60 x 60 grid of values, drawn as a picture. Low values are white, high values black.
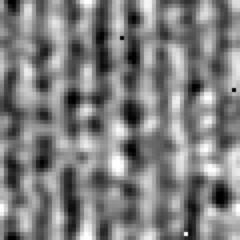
Lone odd cells: 3, 2 higher and 1 lower than their neighbours. Slope: none. Stripes: upright, repeating 8 times. Average level on the scale: 50%. Seam: none.
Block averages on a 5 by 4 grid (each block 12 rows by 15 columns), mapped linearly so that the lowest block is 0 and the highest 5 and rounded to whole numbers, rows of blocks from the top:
3 4 3 4 | 3 5 4 3 | 5 4 3 3 | 5 2 4 0 | 3 4 3 4
